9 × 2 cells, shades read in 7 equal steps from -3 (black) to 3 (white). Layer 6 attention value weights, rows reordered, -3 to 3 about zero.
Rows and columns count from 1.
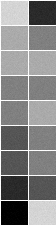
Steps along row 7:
up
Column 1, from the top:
2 1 1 0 0 -1 -1 -2 -3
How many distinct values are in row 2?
2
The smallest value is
-3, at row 9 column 1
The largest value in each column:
2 2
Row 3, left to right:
1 1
